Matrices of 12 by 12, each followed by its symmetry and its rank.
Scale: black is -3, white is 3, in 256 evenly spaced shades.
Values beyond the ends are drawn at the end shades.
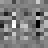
neither, rank two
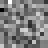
antisymmetric, full rank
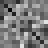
symmetric, full rank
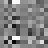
neither, rank two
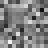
antisymmetric, full rank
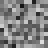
neither, full rank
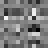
neither, rank two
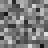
neither, full rank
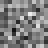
antisymmetric, full rank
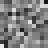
antisymmetric, full rank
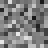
antisymmetric, full rank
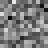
neither, full rank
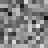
neither, full rank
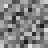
symmetric, full rank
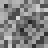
symmetric, full rank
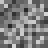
symmetric, full rank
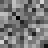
symmetric, full rank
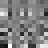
neither, rank two
